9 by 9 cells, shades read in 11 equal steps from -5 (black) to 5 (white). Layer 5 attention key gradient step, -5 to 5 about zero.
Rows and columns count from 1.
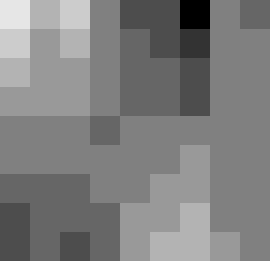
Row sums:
-1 0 0 -1 -1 1 -1 -1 0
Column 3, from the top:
3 2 1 1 0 0 -1 -1 -2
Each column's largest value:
4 2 3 0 1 2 2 1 0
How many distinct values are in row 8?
5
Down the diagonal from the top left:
4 1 1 0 0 0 1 0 0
